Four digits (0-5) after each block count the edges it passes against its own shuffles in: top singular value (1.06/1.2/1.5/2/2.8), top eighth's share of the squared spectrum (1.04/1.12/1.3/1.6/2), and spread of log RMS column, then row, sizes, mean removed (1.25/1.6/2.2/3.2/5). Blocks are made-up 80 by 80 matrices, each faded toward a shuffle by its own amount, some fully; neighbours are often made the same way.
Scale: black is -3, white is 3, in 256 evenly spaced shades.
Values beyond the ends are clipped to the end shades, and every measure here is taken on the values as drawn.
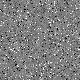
0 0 0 0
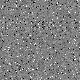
2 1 0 1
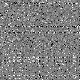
4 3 1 2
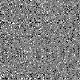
4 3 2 2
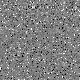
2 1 0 0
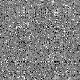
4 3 1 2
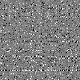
4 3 1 2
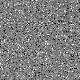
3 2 0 1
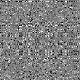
4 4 2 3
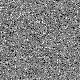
0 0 0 0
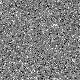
0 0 0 1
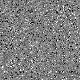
3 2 1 1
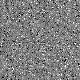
3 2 1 0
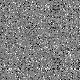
3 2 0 1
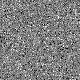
2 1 0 0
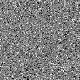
3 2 0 0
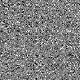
4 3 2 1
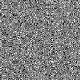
4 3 1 2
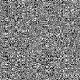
4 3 2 2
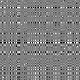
5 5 4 4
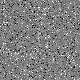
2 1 0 0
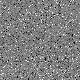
2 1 0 0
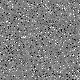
0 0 0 0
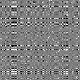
5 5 3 4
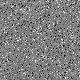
0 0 0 0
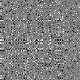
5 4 2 3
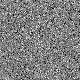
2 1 0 0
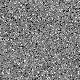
1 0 0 0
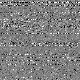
2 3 0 4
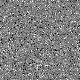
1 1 0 2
